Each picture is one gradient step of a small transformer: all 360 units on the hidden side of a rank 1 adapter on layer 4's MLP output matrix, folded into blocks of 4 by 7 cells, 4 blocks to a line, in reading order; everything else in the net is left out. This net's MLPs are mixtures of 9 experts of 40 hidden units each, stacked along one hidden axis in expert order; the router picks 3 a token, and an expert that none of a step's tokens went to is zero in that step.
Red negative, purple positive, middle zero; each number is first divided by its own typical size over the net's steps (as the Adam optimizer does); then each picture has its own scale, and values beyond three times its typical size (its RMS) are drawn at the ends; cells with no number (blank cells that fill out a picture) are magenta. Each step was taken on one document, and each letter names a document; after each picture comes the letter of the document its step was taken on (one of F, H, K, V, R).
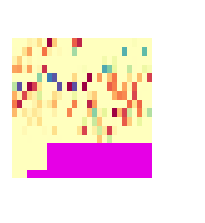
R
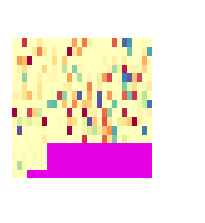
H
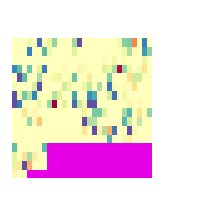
R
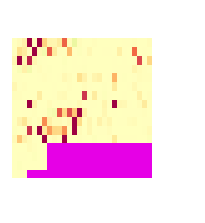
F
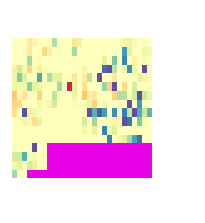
R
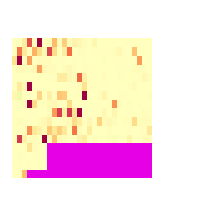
F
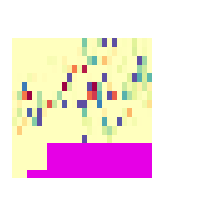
H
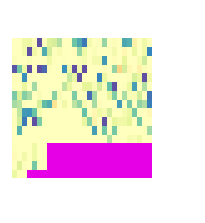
H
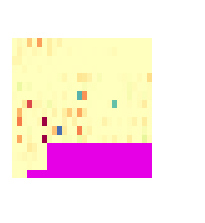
F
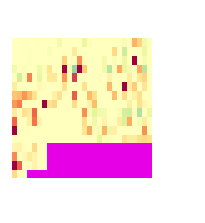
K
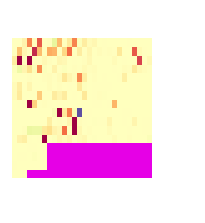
F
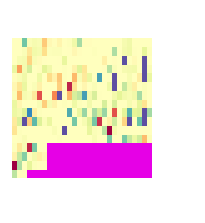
K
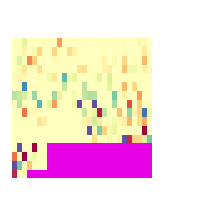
K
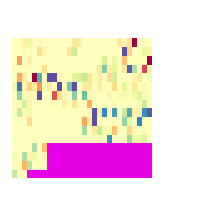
R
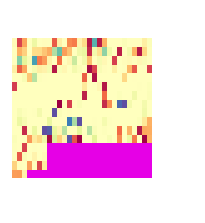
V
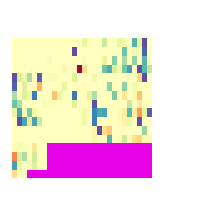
K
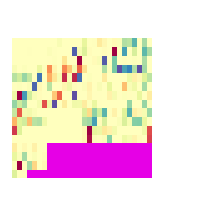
H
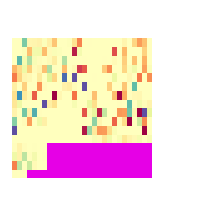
K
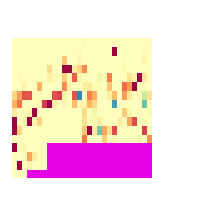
H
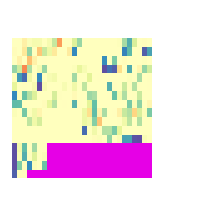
R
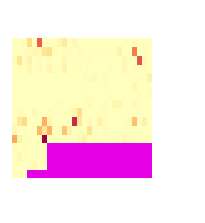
F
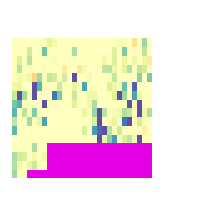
R
